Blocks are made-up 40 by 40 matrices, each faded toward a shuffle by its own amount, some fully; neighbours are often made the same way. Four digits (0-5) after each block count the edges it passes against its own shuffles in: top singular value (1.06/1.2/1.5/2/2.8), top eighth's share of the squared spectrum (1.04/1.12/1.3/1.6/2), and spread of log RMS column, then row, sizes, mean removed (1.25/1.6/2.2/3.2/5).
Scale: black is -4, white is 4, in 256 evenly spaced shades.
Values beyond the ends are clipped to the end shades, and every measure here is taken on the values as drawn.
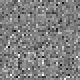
3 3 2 1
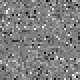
1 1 0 0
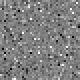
1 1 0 0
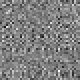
4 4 2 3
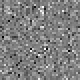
3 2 0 0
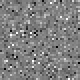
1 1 0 0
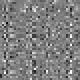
4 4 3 2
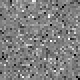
0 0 0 0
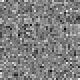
3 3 1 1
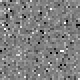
0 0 0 0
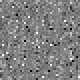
1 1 1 0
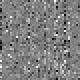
2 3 2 0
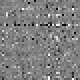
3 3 2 2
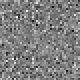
3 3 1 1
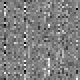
3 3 3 0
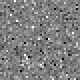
0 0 0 0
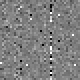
3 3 2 0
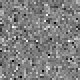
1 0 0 0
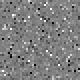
0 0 0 0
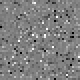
0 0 0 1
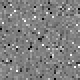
2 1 0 0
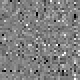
3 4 2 1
